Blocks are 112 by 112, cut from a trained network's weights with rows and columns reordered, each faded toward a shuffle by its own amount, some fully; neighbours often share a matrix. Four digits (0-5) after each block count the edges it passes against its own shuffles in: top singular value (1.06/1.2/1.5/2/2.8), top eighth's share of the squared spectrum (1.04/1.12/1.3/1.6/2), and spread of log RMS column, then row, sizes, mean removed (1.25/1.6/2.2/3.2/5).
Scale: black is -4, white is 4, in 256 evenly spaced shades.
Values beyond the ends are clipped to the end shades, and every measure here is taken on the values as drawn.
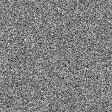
0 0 0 0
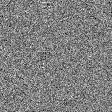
2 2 0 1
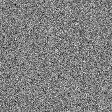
0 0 0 0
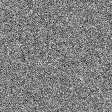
0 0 0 0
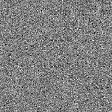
3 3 0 1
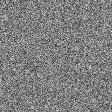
0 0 0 0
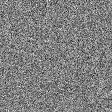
0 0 0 0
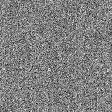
2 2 0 0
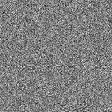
3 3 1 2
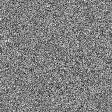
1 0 0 0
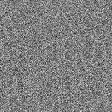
3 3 0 1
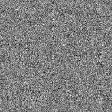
3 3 1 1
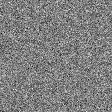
1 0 0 0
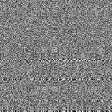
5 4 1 3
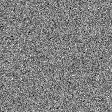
1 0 0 0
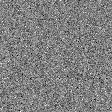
1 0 0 0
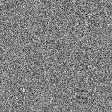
3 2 0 1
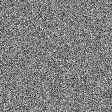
2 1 0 0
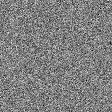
1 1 0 0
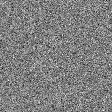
1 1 0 0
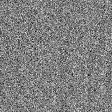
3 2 0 1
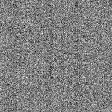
3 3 0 1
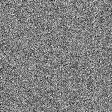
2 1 0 0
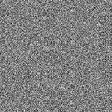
4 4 2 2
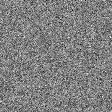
1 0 0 0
